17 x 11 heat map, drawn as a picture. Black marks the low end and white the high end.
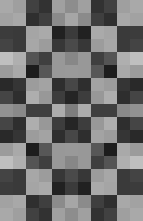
Its left and right halves mirror each other, and so do its top and bottom. The values fall into two levels. A checkerboard runs through the table. No overall slope runs across the table. No single row or column stands out from its neighbours.
